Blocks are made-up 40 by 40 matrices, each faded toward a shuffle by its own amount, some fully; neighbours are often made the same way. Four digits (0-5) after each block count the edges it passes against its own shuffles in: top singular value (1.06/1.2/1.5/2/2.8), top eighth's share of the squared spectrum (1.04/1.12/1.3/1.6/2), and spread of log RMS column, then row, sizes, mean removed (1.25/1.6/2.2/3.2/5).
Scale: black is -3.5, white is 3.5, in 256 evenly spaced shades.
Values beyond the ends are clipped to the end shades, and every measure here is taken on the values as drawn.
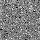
0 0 0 0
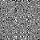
3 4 2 2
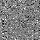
2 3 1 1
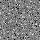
0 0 0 0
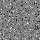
0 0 0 0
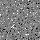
0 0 0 0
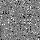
2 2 1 0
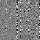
4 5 3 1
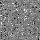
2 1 1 0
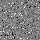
0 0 0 0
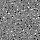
1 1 0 0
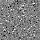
1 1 1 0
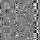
4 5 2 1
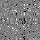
3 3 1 1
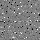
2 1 0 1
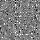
2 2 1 0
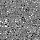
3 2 0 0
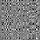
4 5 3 2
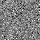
2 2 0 0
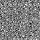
3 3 1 1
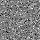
0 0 0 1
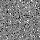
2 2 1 0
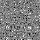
3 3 1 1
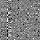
4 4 2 1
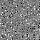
0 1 1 0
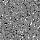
0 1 0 0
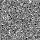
1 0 0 0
